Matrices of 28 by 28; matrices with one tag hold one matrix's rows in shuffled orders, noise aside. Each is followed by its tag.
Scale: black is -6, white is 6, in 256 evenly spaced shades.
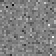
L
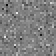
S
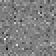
S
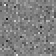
S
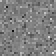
L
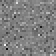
S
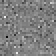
S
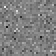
S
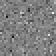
L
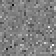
L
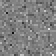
L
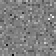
L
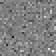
L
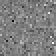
L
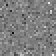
L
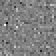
S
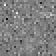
S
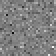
L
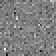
S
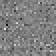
S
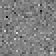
S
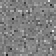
L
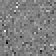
S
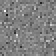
S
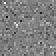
S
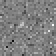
L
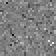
L
